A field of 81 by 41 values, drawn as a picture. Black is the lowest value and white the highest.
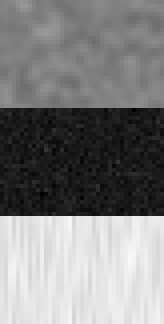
The table splits into 3 rows of 1 panel. Panel 1,1: middling, blotchy, faint in contrast. Panel 2,1: very low, fine-grained, faint in contrast. Panel 3,1: very high, streaked downward, faint in contrast.
